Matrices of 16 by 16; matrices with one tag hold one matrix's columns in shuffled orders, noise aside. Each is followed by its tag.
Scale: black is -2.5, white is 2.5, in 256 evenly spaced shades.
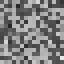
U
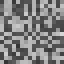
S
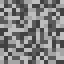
U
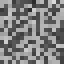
U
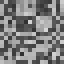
S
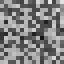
U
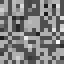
S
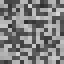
U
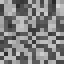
S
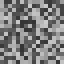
U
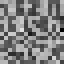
S
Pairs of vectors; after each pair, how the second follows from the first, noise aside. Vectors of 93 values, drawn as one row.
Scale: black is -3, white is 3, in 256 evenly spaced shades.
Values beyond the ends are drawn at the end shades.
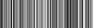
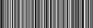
sign-scrambled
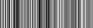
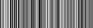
sign-scrambled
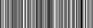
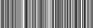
sign-scrambled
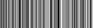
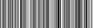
sign-scrambled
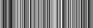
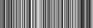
reversed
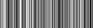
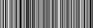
sign-scrambled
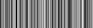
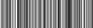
sign-scrambled
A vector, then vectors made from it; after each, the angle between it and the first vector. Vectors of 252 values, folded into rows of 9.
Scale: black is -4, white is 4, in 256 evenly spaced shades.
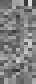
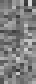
nearly parallel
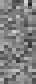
nearly opposite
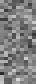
partly opposed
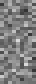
orthogonal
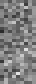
partly aligned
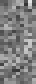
nearly parallel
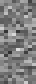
orthogonal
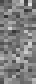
nearly parallel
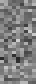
partly opposed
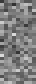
orthogonal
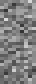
orthogonal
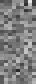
nearly parallel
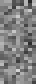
nearly opposite
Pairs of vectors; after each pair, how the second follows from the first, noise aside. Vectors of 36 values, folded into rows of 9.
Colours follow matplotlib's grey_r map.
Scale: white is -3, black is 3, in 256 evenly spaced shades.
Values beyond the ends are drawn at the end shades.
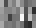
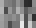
wrapped around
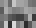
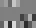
partly zeroed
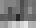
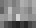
negated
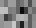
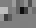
partly zeroed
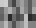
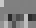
partly zeroed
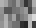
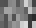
negated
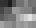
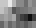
negated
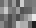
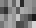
negated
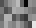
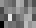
wrapped around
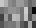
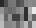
negated
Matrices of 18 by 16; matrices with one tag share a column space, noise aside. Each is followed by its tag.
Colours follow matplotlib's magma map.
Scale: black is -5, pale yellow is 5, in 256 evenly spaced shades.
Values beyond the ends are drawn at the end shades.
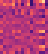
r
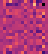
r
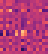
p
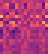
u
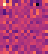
r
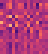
u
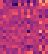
r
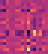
p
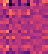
r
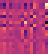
u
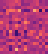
p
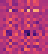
p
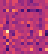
p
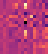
u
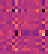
p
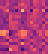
p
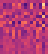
u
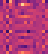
r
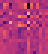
u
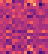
r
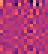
r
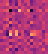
p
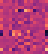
p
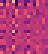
r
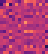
r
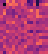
r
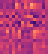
u
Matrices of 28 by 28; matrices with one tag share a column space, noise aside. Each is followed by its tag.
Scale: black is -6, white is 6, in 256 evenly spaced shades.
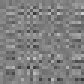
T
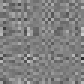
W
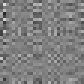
W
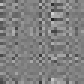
W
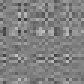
W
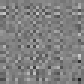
T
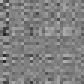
W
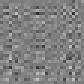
T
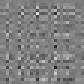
T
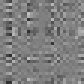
W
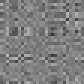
W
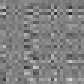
T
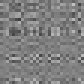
W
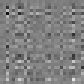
T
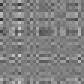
W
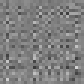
T
